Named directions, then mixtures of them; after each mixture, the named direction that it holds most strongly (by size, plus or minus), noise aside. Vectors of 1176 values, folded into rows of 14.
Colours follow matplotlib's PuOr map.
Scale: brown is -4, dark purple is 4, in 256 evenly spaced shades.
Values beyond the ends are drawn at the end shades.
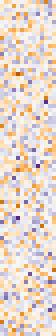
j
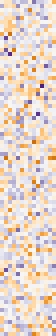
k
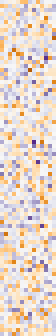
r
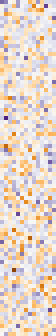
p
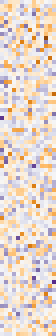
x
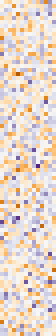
j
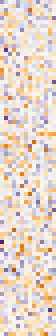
p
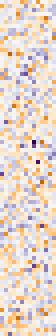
r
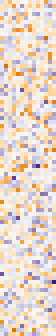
j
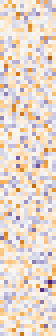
j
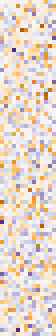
r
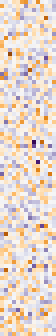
r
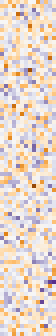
j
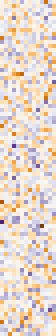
j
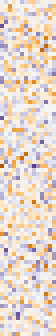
x
